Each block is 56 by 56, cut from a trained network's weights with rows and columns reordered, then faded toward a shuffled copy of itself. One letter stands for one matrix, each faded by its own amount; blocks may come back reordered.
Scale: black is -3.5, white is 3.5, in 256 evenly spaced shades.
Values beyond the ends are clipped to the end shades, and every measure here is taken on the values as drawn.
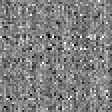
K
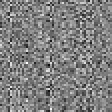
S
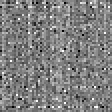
K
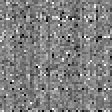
K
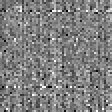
K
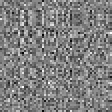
S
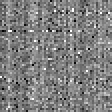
K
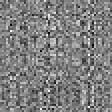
S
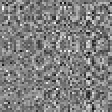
S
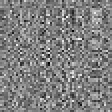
S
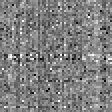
K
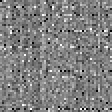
K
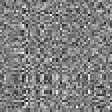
S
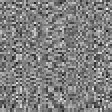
S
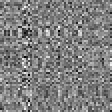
S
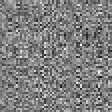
S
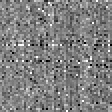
K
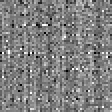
K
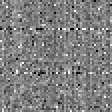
K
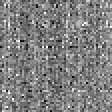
K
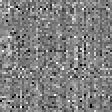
K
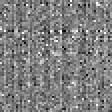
K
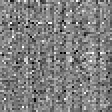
K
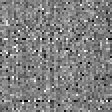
K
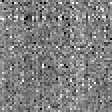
K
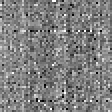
K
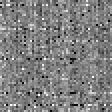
K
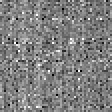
K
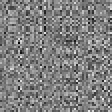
S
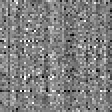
K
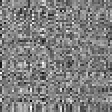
S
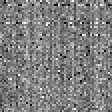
K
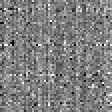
K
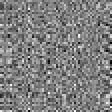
S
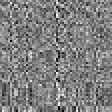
S
